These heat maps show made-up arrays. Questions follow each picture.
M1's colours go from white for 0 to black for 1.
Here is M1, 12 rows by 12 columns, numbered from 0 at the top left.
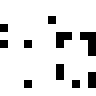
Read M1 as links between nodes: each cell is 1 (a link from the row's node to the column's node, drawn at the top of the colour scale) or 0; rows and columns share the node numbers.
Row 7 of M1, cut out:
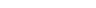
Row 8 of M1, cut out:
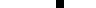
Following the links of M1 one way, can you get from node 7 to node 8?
no
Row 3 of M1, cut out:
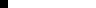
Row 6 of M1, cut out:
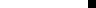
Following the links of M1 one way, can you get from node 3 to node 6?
no
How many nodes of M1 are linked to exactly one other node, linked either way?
1
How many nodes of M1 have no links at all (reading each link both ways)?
1
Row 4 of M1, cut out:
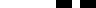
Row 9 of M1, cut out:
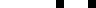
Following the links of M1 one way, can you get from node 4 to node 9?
yes
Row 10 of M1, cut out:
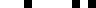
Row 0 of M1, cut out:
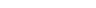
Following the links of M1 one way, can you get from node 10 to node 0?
yes
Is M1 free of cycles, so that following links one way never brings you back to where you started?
yes
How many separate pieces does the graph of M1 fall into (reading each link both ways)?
2
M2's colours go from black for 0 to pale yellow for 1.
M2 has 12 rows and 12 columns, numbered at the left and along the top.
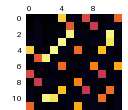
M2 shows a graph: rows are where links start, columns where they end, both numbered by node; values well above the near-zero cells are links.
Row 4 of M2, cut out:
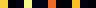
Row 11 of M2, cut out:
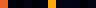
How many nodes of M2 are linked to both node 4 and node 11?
2
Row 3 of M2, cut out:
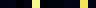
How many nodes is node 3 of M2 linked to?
2
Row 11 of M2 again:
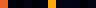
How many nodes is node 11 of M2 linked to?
2
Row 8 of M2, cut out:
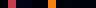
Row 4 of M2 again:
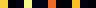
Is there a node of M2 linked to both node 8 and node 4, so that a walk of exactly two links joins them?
yes
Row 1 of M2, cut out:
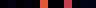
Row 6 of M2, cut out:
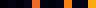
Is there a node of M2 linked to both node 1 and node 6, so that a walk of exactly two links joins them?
yes
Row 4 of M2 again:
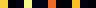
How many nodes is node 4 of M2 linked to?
4
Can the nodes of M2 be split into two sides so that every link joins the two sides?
yes
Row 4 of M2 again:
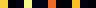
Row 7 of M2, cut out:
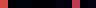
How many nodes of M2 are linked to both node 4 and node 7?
2
